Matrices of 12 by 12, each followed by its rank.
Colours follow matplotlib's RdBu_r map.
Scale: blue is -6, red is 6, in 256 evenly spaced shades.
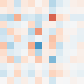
two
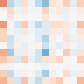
two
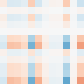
one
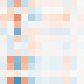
two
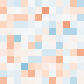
full rank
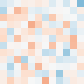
full rank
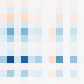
one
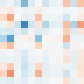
two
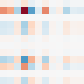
one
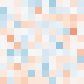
full rank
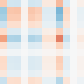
one
